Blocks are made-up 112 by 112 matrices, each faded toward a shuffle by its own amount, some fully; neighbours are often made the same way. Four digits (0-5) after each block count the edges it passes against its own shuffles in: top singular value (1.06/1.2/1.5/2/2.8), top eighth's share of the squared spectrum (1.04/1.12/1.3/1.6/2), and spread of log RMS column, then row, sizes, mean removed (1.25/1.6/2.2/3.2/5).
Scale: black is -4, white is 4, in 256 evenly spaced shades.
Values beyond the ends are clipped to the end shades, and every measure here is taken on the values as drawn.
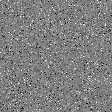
0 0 0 0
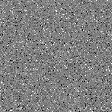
4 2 0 1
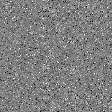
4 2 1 1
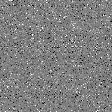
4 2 0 1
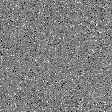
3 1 0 0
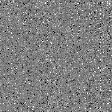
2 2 2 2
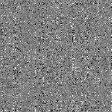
2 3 3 3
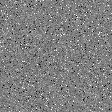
0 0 0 0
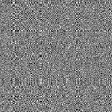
5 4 3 3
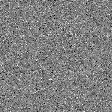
3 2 0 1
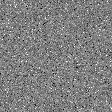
1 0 0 0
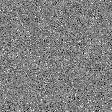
3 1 0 1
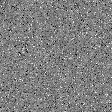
0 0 0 0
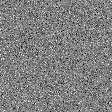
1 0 0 0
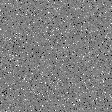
0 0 0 0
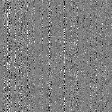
3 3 4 0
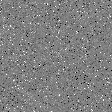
0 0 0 0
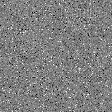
3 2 0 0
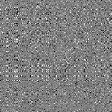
5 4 3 3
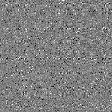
4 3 2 2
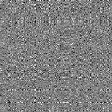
5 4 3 3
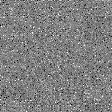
4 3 1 1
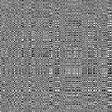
5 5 4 4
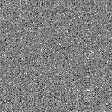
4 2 1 1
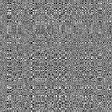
5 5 4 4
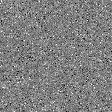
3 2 0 0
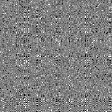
5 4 3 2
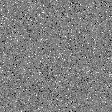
2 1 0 0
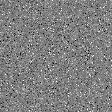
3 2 1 0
